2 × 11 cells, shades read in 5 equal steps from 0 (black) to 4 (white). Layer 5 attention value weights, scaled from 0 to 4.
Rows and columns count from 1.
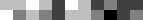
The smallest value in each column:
3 2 3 2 1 3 3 1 0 1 1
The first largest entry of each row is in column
3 1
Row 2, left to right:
4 2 3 2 1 3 3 2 0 1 2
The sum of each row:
26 23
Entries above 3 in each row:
2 1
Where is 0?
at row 2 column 9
